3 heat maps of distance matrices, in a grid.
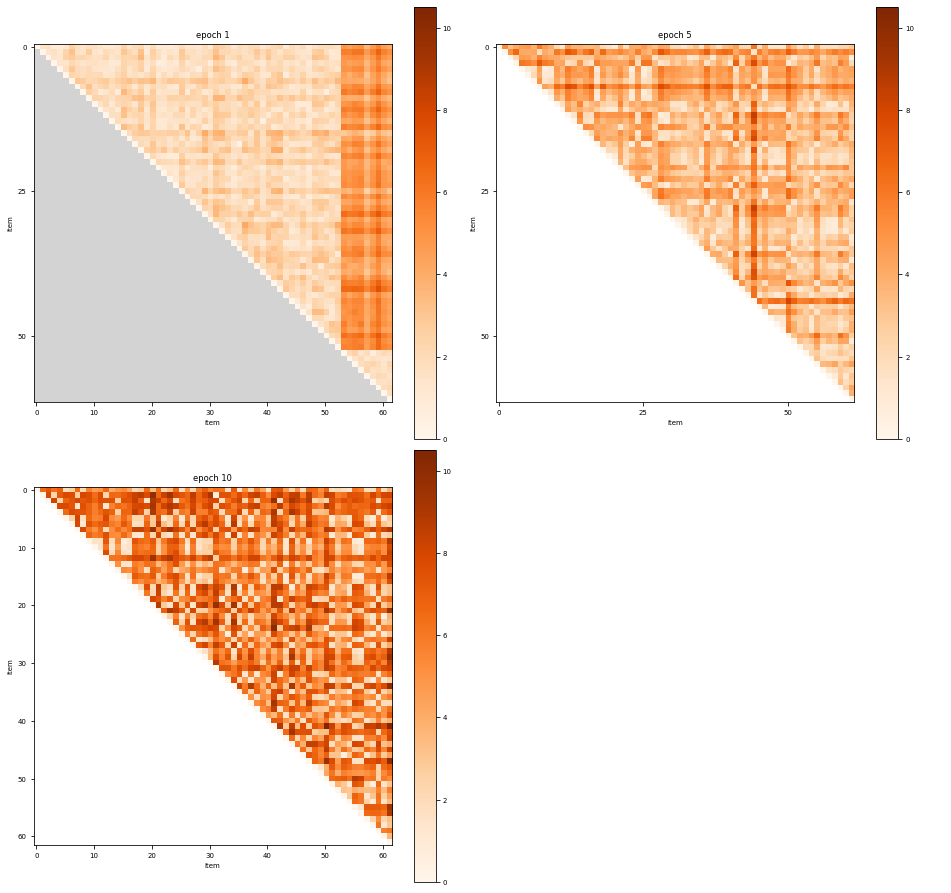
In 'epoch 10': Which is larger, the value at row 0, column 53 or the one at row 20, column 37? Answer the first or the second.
the second
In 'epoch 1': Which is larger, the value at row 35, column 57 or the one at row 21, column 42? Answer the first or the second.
the first
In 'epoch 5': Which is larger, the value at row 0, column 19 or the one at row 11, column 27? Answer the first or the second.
the second
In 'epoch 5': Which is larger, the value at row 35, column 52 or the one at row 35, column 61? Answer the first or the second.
the second
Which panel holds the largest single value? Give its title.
epoch 10
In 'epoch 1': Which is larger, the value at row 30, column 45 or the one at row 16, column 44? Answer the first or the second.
the second
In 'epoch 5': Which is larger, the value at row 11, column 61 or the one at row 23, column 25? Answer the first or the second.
the first
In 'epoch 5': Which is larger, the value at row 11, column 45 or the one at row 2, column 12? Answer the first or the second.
the second
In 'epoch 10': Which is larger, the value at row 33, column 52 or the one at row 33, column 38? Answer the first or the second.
the second
